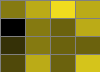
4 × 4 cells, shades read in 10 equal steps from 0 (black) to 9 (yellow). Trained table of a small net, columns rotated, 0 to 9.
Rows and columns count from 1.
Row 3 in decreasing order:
5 4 4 2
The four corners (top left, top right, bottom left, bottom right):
5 7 3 8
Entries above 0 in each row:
4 3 4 4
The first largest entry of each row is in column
3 4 2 4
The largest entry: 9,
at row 1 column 3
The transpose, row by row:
5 0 2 3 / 7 5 5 7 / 9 4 4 4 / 7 7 4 8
